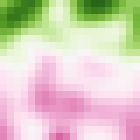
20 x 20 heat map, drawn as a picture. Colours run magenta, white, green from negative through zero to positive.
No lone cell stands out from its neighbours. The ninth with the lowest average is the bottom middle. The texture is blotchy. Values rise toward the top.
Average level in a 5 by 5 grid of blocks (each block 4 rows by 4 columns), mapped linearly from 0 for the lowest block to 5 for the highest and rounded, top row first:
54354 / 32223 / 21112 / 10011 / 11010
